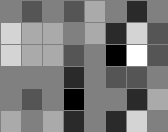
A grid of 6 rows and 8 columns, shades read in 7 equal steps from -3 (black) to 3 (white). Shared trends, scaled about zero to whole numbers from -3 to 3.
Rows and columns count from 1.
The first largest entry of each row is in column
5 1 7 1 8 7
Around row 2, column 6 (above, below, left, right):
0 -3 1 2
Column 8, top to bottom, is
0 -1 -1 0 1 0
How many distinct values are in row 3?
6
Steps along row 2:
down same down up down up down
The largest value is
3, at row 3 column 7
